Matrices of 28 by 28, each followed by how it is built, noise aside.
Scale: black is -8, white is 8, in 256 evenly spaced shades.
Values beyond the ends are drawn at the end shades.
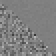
lower triangular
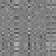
low rank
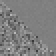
lower triangular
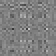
low rank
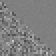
lower triangular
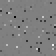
sparse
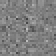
low rank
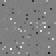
sparse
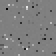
sparse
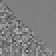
lower triangular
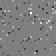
sparse
